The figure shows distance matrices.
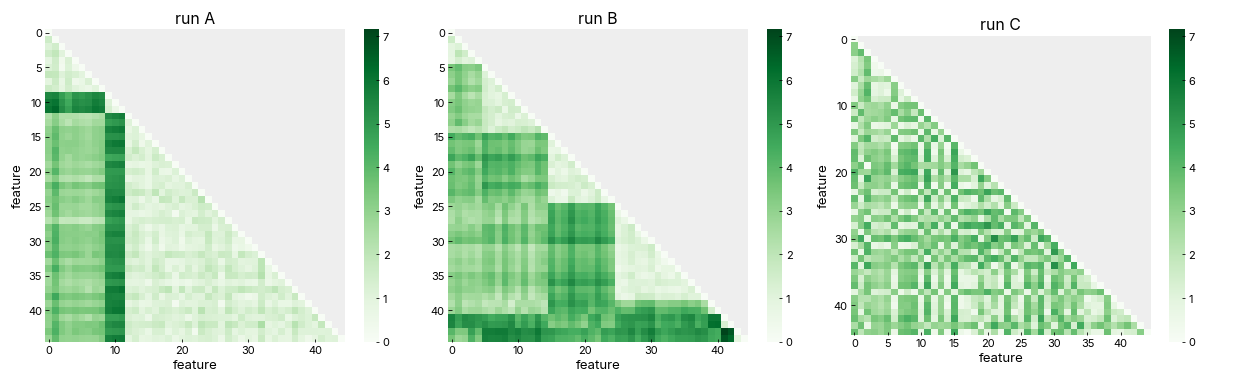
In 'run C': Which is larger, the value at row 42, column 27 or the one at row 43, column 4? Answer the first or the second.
the second
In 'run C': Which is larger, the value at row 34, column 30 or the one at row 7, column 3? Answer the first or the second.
the first
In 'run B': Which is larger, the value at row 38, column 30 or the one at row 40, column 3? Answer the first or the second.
the second
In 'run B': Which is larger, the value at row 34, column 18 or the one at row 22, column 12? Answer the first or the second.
the first
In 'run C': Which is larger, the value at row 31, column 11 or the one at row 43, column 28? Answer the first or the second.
the second
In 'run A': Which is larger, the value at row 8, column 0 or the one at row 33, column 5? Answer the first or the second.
the second
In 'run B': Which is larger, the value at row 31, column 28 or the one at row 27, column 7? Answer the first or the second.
the second
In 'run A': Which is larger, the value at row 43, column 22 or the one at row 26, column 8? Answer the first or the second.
the second
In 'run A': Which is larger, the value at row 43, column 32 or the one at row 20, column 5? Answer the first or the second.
the second
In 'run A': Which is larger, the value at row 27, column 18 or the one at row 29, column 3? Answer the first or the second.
the second
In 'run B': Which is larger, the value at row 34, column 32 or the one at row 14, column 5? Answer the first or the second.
the second
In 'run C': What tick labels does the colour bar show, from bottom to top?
0, 1, 2, 3, 4, 5, 6, 7
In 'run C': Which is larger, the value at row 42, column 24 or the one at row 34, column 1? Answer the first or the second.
the first
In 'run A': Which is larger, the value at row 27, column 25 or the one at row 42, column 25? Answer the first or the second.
the second
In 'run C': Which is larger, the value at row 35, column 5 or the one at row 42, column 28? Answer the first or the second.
the second
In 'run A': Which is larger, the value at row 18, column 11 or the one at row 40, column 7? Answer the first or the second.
the first
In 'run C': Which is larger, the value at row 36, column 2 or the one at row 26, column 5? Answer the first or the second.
the first
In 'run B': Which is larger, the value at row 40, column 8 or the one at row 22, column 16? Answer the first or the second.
the first
